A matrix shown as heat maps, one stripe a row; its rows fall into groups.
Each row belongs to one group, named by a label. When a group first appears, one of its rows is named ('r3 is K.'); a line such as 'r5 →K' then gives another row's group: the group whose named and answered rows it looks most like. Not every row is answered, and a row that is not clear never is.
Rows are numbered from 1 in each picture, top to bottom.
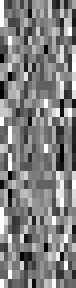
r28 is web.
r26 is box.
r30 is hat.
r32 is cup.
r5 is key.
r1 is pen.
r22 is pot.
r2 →pen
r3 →box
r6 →web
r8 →hat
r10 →web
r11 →web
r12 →box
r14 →pen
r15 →key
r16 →key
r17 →box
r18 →key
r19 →key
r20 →pot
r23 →pot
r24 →pen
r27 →hat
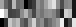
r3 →web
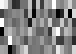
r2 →hat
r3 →pen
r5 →key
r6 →pot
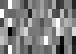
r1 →key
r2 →pen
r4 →pot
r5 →box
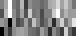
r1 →hat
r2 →hat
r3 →pot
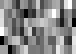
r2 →cup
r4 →cup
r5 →web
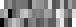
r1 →pen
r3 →web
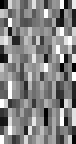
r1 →web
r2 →box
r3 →key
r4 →pot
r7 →web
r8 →box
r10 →key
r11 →key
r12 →box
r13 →web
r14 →web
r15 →key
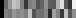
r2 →hat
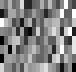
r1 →hat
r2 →web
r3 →cup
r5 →web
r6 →pot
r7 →hat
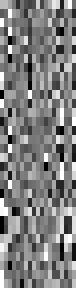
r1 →cup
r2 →key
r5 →pot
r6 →key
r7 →pot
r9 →pen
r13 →pot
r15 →key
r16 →pot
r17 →key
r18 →box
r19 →web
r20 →pot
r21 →key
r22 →hat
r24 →cup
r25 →web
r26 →web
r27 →cup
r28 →box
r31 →pen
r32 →cup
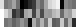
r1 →cup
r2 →cup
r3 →pen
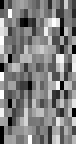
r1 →hat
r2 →key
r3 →cup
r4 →box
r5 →pen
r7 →pot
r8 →web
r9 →pen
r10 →cup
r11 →pen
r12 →pot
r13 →box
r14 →pot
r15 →hat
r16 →hat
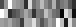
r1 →key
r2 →box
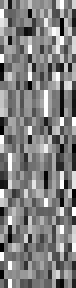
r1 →pot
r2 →pen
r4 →cup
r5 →pot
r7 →pen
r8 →hat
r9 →hat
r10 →cup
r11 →box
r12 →box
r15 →hat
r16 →pen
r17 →box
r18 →key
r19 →key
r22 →box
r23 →box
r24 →web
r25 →key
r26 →pot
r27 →pot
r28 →web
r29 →pen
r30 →key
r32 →key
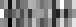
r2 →pen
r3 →pot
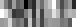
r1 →cup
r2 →cup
